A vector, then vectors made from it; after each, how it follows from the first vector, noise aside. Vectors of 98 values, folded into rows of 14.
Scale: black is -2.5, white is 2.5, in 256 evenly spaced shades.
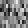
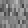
shrunk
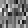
sign-scrambled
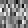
sign-scrambled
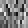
sign-scrambled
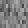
shrunk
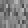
shrunk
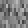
shrunk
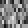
wrapped around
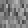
shrunk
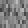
shrunk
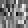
sign-scrambled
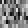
wrapped around
